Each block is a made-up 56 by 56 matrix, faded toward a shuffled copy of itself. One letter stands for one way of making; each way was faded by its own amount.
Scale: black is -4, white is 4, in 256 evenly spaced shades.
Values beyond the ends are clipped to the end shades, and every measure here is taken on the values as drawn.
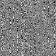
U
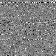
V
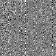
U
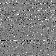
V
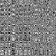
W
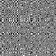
W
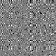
W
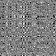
W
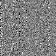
U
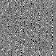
U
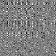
W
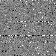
V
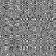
W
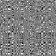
W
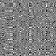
W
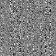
U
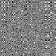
W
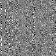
U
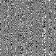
U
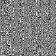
U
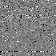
V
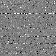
V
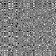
W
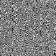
U
